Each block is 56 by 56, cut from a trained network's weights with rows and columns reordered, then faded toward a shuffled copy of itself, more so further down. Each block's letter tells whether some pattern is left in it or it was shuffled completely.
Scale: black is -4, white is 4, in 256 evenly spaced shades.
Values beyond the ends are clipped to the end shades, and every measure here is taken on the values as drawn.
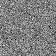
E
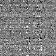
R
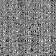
R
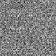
R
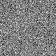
E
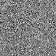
R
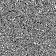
E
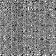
R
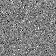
E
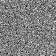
E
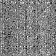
R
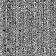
R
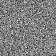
E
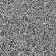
R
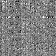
R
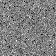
E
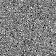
E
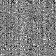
R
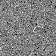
E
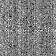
R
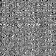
R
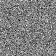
E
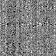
R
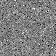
E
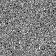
E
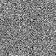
R
